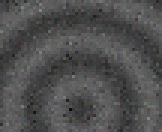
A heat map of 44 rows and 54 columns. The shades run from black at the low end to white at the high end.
Overall the values sit about 30% of the way up the scale. There is no overall slope. Rings spread out from the bottom middle. There is no seam. The histogram is bell-shaped.
